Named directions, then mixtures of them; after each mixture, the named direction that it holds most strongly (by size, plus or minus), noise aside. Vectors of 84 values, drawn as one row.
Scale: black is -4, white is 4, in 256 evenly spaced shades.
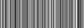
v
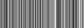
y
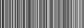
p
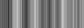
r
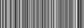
v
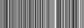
y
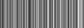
p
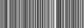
y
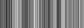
r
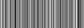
v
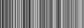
p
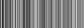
p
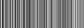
p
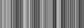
r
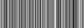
y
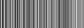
p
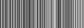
p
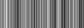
y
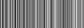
p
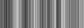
r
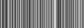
y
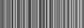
p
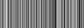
y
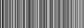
p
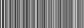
v
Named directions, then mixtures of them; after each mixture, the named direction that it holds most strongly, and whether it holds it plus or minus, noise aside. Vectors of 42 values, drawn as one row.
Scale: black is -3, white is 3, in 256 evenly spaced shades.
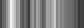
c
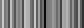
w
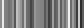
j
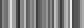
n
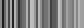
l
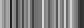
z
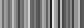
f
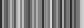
z, minus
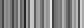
j, minus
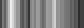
c, plus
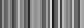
f, minus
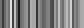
l, plus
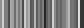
w, plus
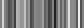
j, plus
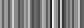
f, plus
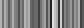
f, plus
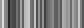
w, plus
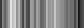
c, plus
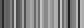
j, minus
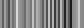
z, minus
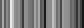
w, plus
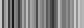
l, plus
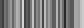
z, minus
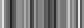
j, plus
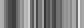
c, minus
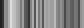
c, plus
